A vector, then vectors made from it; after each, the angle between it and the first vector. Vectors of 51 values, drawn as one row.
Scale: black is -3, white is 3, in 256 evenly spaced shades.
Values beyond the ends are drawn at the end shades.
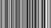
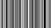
partly aligned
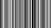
partly aligned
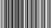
partly aligned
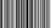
partly aligned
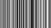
orthogonal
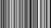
orthogonal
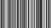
partly opposed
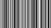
orthogonal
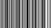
nearly parallel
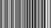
nearly parallel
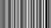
nearly opposite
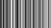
orthogonal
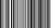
orthogonal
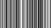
partly aligned
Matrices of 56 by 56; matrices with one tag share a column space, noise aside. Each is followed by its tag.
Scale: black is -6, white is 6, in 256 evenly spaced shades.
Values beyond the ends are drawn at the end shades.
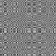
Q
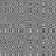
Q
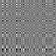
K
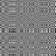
Q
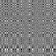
K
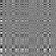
K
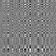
K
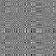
Q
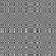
Q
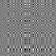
K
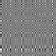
K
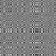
Q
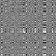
Q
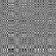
K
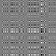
Q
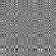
K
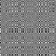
Q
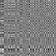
K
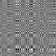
K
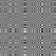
Q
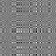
Q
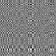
K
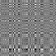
K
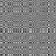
Q
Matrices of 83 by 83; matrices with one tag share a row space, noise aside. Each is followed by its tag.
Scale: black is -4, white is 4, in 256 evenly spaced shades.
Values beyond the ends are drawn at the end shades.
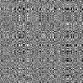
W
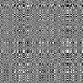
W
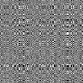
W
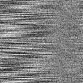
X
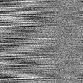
X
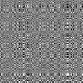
W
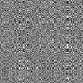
W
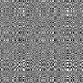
W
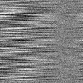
X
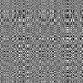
W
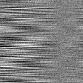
X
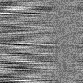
X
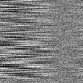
X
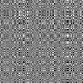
W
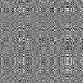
W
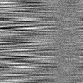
X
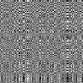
W
